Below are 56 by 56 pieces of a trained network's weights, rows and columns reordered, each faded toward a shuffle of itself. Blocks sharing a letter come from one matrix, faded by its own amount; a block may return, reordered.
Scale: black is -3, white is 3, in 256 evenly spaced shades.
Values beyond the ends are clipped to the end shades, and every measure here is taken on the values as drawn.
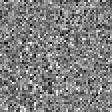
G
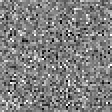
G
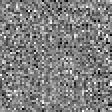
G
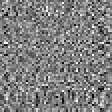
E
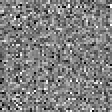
G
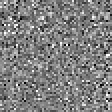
G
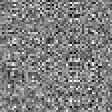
E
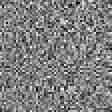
E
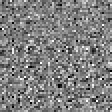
G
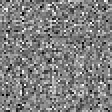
G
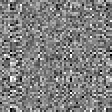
E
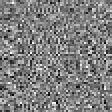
E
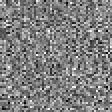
E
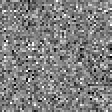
G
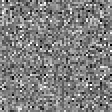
G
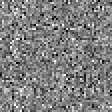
G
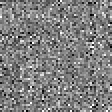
G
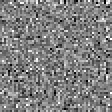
G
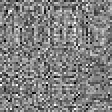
E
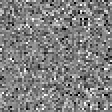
G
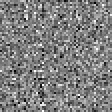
G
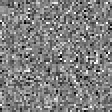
G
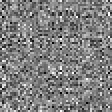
E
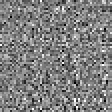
E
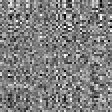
E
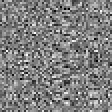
E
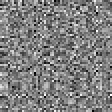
E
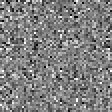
G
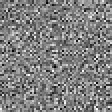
E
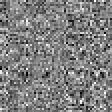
E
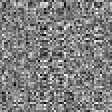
E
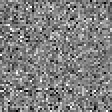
G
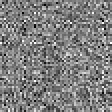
E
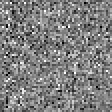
G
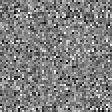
G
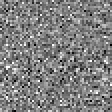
G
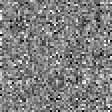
G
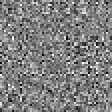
E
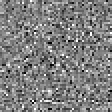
G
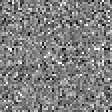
G
